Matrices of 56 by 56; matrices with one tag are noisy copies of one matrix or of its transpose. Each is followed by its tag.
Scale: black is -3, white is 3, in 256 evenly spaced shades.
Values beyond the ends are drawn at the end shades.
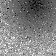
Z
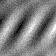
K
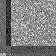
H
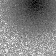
Z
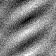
K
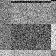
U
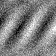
K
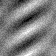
K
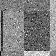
U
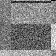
U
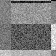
U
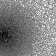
Z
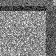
H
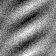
K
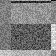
U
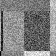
U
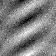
K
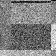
U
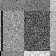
U
